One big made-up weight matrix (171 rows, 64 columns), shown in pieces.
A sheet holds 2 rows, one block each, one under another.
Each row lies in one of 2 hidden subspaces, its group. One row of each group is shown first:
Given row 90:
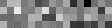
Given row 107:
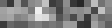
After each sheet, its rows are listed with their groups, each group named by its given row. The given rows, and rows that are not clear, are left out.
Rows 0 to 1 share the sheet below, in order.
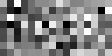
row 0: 107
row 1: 90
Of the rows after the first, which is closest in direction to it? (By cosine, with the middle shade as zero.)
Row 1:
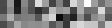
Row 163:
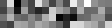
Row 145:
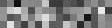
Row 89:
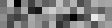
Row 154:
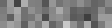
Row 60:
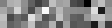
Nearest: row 163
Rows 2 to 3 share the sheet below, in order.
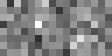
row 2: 107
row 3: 107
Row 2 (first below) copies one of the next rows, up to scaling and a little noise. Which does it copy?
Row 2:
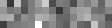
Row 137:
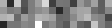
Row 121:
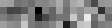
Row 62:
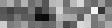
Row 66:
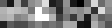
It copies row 137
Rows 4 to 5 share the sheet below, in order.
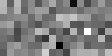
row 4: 90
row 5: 90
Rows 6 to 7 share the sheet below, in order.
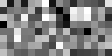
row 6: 107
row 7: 90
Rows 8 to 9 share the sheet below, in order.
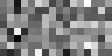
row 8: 90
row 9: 107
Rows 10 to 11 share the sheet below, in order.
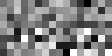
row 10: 90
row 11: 90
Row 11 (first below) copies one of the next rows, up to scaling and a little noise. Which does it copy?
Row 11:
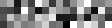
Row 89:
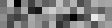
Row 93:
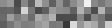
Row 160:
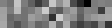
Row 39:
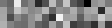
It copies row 93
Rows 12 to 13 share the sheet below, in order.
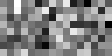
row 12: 90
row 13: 107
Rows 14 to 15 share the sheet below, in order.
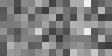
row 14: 90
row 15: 90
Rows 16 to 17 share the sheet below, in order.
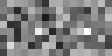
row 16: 107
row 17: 90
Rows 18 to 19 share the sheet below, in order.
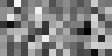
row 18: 107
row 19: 90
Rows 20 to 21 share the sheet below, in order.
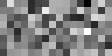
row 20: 90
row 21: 90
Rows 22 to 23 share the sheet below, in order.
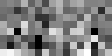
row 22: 107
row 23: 107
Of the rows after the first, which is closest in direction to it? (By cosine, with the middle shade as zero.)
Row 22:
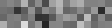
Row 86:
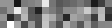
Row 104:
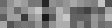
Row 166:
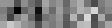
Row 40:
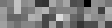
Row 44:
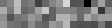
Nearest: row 166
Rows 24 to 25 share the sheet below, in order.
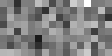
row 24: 90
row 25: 107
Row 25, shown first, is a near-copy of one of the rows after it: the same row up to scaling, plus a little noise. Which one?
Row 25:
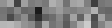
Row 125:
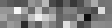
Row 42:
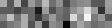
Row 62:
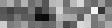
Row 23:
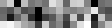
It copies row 23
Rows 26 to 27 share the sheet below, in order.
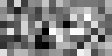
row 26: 107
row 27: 107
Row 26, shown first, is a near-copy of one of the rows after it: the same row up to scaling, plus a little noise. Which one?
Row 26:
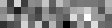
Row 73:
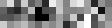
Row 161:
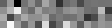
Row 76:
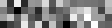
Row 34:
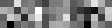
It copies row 76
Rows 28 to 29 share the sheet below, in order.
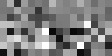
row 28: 107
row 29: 107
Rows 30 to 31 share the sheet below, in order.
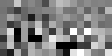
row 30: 107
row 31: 90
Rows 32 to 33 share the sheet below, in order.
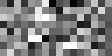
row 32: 107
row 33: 90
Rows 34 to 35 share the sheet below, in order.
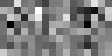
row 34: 107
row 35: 107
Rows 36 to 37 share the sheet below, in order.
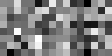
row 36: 90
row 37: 107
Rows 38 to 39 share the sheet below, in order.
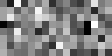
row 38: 107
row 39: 90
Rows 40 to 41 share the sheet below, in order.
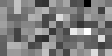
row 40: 90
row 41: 90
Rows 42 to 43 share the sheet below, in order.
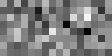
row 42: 107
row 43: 90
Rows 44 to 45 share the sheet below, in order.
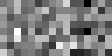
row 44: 90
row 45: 90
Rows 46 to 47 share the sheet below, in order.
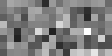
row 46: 107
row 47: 90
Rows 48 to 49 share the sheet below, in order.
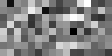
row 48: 90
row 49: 90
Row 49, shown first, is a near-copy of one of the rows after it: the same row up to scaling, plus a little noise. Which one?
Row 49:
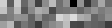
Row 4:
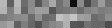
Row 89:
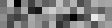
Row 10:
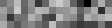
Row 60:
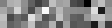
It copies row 4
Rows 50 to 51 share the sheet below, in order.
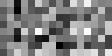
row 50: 90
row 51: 90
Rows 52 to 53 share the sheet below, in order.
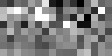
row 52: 107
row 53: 107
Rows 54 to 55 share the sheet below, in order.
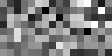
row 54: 90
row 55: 90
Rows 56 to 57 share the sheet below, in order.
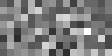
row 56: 90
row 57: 90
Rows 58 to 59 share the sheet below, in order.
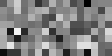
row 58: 90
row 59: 107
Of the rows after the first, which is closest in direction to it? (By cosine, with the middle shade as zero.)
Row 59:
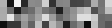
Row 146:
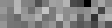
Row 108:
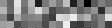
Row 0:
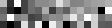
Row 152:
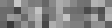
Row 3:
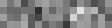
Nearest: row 0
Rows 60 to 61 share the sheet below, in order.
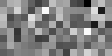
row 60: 90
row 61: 90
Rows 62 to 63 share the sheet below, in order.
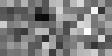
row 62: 107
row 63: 90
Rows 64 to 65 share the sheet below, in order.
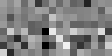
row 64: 90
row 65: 107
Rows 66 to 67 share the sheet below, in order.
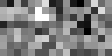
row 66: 107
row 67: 90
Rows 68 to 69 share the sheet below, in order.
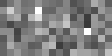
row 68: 107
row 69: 90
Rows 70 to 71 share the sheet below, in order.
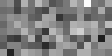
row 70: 90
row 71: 107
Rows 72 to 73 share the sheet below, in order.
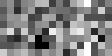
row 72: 90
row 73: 107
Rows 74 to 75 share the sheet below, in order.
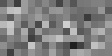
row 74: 107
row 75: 90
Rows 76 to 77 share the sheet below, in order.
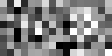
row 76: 107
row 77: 90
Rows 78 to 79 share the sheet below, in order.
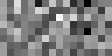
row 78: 90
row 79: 90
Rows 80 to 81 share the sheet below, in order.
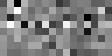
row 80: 107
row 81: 90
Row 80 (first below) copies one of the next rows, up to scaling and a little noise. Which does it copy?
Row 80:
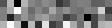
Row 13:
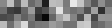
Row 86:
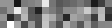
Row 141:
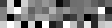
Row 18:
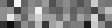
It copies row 141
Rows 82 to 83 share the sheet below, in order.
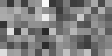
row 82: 107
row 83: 107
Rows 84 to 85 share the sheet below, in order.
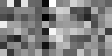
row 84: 107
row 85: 107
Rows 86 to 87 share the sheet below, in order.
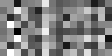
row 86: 107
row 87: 107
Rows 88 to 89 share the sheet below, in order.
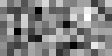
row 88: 107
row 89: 90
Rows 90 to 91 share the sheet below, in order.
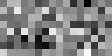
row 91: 107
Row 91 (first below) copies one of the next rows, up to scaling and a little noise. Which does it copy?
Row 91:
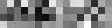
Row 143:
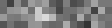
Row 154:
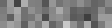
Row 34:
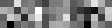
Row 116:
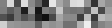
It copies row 116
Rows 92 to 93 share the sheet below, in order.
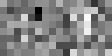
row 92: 107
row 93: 90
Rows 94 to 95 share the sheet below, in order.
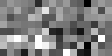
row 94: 90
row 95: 107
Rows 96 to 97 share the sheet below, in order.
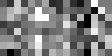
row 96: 107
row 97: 107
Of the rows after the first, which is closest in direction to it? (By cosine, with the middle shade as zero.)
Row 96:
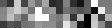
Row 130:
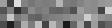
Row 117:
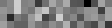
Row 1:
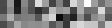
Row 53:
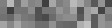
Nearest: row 117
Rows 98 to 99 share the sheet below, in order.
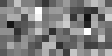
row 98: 107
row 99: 90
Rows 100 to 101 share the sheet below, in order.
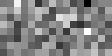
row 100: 90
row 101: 90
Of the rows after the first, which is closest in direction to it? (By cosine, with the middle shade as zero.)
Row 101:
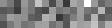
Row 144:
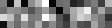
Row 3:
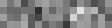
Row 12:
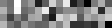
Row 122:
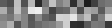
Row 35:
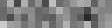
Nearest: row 144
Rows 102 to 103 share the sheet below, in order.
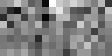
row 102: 107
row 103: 107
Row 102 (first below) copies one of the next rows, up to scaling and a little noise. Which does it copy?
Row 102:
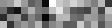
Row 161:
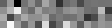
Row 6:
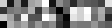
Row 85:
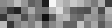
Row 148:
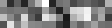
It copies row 85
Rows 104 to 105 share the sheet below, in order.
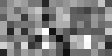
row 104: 107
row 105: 107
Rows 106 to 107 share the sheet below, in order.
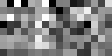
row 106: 107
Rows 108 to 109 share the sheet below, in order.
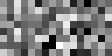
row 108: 90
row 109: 90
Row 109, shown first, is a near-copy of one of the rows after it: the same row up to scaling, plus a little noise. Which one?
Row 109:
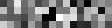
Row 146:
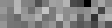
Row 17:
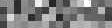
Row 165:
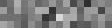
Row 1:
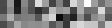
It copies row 165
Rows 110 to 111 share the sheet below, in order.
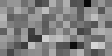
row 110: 90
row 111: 90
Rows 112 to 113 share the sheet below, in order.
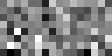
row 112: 107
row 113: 107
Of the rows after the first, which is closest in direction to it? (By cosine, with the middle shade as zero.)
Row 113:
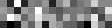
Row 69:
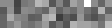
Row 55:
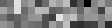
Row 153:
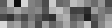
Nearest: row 55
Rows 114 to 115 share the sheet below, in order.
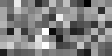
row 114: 90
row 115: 107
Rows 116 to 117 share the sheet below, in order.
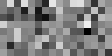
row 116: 107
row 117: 90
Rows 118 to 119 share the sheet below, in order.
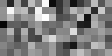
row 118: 107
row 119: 90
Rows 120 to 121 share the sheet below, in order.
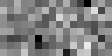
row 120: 90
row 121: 107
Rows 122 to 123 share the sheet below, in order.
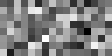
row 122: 90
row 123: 90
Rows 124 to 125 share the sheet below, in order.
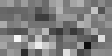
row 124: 107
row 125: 107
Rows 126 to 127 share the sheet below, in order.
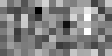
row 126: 107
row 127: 90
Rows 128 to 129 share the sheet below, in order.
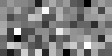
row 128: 90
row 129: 107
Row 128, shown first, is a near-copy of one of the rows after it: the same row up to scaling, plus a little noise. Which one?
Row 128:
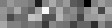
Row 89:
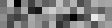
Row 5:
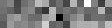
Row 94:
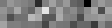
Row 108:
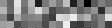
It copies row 94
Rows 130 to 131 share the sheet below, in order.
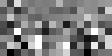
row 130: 107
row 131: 107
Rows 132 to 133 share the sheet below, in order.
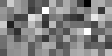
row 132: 90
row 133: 90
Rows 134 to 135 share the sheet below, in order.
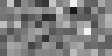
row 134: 107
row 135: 90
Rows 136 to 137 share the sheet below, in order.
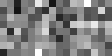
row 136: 90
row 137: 107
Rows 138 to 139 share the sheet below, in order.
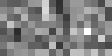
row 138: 107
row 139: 90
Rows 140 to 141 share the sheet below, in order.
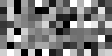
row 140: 90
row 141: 107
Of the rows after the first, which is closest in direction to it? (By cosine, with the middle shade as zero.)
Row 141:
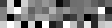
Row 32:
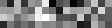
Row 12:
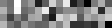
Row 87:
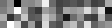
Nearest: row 87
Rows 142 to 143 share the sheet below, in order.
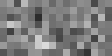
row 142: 107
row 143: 107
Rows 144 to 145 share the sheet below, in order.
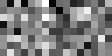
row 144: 107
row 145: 107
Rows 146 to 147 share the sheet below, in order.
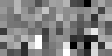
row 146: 90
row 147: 107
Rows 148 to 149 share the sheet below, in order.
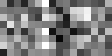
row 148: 107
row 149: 107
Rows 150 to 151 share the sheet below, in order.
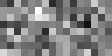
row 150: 107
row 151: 107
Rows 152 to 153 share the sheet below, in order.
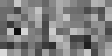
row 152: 107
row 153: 107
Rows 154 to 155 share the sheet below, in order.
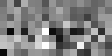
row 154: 107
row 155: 107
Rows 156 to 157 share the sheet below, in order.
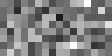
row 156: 90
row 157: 90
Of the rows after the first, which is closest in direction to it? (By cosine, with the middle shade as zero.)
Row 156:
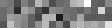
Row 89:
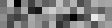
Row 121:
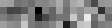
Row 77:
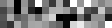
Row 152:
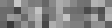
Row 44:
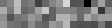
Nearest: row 77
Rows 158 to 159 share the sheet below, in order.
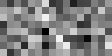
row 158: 107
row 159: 107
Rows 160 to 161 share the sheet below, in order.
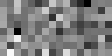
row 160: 90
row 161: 107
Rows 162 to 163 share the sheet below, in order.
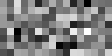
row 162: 90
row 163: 90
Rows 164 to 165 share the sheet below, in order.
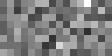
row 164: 90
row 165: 90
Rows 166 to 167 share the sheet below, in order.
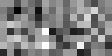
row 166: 107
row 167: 107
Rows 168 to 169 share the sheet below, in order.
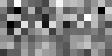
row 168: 107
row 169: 107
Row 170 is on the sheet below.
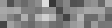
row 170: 107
